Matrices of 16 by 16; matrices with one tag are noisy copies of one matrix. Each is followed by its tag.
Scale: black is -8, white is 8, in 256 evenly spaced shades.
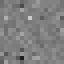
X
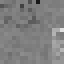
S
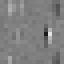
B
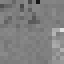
S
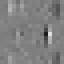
B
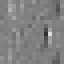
B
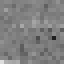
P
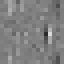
B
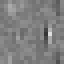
B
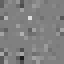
X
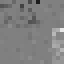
S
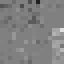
S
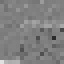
P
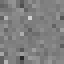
X
